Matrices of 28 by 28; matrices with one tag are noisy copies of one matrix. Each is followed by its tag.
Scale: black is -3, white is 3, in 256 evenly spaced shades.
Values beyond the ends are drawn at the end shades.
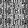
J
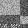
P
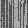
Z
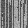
Z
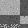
P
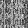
J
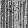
Z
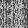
J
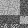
P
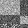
P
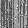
Z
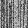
Z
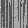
Z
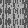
J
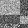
P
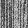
Z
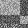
P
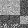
P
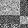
P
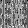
J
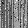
Z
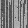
Z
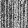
Z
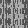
J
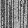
Z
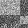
P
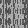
J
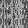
J
